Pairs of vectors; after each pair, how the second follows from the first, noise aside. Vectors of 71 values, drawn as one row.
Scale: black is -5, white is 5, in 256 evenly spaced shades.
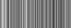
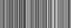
shuffled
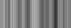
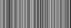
shuffled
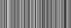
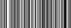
scaled up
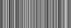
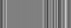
partly zeroed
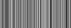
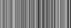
shuffled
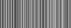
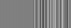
partly zeroed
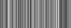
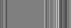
partly zeroed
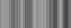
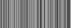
shuffled
